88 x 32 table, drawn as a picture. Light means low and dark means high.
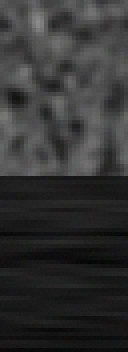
The table splits into 2 rows of 1 panel. Panel 1,1: high, blotchy. Panel 2,1: very high, streaked across, faint in contrast.
